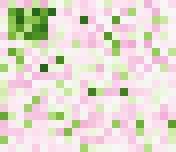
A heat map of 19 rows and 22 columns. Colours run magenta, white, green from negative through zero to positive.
No regular stripes run through it. The top left is the ninth with the highest average. The grain is fine, like static. An odd patch, higher than its surroundings, sits in the top left. On average the colour sits 50% of the way up the scale. The values are skewed, with a long tail toward high values. Neither half mirrors the other.
